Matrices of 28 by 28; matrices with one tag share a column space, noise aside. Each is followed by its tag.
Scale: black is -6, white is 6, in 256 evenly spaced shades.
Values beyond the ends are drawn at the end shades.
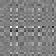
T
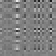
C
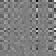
C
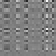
C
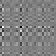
T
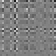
C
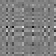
T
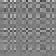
C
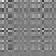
C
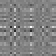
T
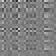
C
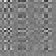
C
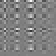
C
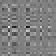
T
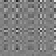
C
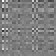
C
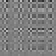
C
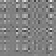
C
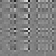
C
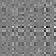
T
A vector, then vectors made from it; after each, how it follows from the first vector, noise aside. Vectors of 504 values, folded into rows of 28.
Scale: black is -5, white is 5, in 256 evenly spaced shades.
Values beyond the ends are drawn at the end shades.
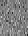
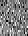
scaled up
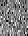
scaled up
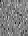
reversed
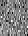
scaled up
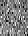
scaled up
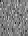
reversed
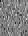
reversed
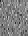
reversed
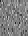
reversed
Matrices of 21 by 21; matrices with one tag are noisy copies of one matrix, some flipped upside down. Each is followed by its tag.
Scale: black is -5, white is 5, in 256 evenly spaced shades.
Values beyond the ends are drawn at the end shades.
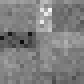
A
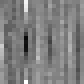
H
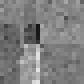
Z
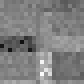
A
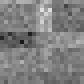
A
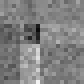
Z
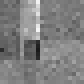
Z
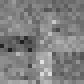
A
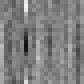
H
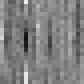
H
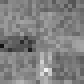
A
